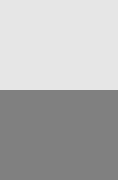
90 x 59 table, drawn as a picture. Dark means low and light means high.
The table splits into 2 rows of 1 panel. Panel 1,1: very high, flat. Panel 2,1: middling, flat.
